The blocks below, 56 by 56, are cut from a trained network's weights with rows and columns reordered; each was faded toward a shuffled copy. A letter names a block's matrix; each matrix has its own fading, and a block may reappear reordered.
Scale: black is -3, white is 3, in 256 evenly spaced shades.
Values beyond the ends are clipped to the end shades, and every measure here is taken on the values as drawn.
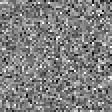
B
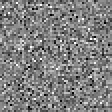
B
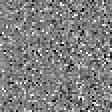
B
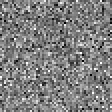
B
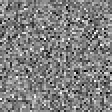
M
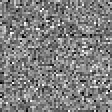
B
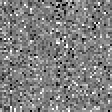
B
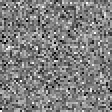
B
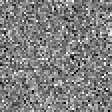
B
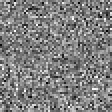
M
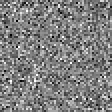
M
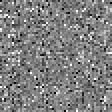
B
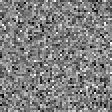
B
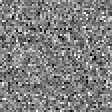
B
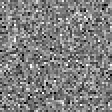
B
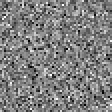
M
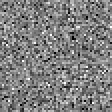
B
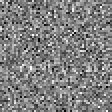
M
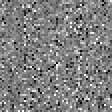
B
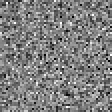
B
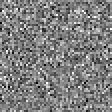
M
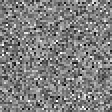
M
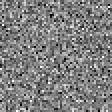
M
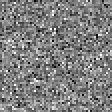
B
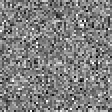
M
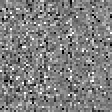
B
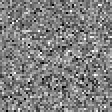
B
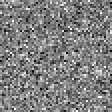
B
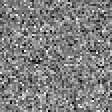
B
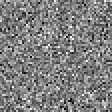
M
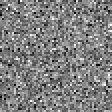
B
